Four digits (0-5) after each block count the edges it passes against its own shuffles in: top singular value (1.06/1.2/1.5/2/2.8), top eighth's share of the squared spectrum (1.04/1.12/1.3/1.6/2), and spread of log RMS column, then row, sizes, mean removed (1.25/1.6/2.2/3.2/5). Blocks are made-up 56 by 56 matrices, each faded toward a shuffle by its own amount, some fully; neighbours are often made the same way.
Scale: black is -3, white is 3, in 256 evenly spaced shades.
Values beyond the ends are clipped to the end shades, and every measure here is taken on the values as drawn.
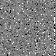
2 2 2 0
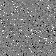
1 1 0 1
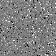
1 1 0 0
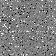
1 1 0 1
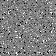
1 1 0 1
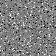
0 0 0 0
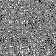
3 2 0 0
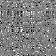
4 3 2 1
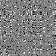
4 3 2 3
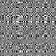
4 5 3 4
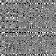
4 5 2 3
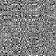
4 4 2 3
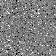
2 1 0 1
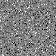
2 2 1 0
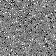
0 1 0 0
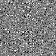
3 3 1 1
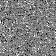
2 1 0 0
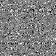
3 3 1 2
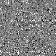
3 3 1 2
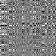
4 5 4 4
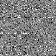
3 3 1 2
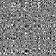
4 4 2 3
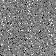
1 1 0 0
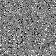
2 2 1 0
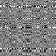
4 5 2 3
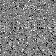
3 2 0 1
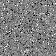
1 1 0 0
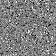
1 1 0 0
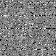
2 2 0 3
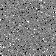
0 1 0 1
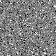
0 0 0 0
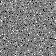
0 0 0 0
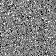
0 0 0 0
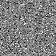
2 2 0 0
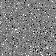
0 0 0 0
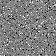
0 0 0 0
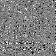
2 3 1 2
